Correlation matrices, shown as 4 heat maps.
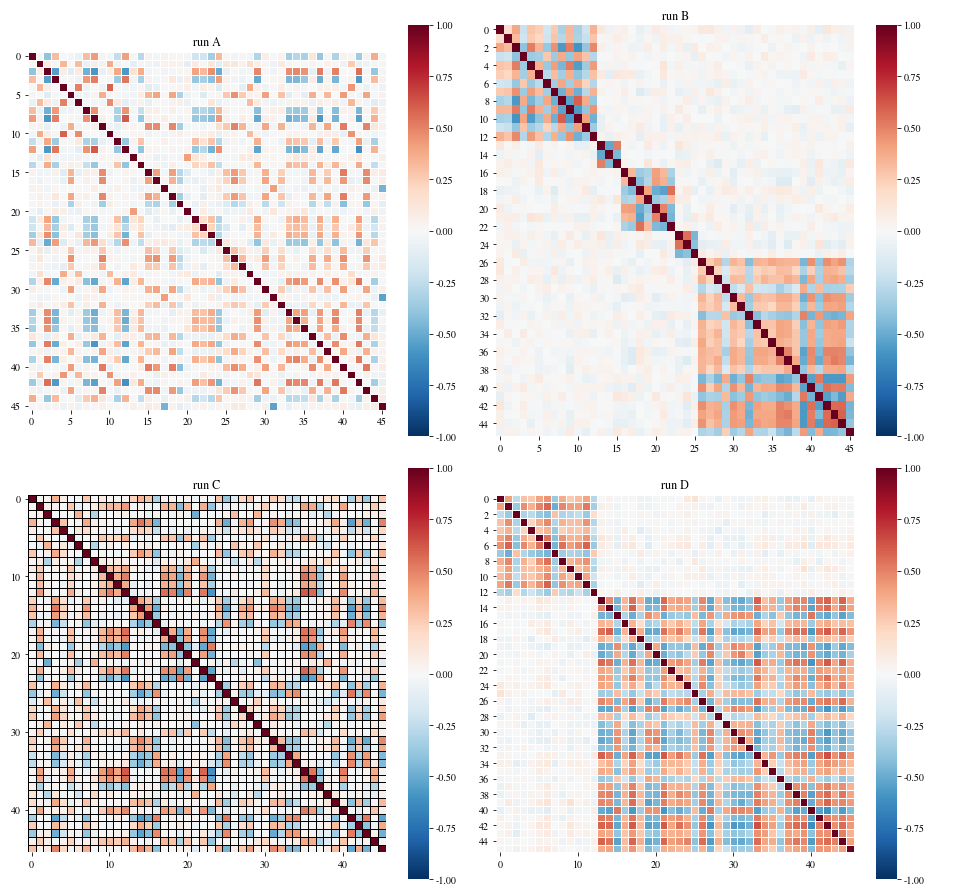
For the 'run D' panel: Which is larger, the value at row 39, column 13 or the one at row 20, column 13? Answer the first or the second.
the first
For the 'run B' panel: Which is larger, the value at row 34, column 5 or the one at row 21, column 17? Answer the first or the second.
the second
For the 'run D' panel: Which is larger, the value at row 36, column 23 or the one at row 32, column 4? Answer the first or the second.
the second
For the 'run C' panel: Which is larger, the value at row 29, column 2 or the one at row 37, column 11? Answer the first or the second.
the first
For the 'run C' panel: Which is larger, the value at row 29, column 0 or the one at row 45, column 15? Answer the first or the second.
the second
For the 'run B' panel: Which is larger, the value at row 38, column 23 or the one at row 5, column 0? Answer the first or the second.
the second
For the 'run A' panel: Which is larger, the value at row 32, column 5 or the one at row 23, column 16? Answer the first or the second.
the first
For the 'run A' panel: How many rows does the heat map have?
46
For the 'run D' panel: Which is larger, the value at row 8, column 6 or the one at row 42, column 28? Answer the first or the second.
the first
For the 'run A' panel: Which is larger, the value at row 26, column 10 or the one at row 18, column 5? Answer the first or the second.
the second
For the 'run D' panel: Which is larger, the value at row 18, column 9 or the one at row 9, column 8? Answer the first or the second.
the second
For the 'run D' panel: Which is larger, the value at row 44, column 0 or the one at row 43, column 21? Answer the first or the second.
the second
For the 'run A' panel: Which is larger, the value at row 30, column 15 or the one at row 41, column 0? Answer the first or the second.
the first
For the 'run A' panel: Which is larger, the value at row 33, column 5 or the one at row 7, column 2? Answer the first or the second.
the first
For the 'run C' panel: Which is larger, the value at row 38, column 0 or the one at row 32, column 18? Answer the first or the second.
the first
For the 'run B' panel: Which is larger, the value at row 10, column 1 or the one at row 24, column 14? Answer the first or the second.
the second
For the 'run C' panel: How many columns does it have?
46
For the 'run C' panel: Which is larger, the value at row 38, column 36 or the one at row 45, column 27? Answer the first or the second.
the second
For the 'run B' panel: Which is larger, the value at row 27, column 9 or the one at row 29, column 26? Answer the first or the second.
the first
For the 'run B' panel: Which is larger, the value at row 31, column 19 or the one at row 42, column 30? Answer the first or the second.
the second
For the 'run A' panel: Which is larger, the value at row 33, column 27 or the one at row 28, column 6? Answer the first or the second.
the second
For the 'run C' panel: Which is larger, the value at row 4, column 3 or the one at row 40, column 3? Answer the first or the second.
the first
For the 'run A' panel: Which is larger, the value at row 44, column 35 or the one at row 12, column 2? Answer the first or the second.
the first
